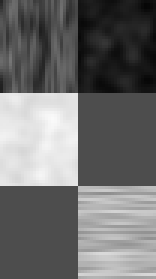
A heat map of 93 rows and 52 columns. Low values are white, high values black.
It is made of 3 by 2 panels. Panel 1,1: high, streaked downward. Panel 1,2: very high, blotchy, faint in contrast. Panel 2,1: very low, blotchy, faint in contrast. Panel 2,2: high, flat. Panel 3,1: high, flat. Panel 3,2: low, streaked across.
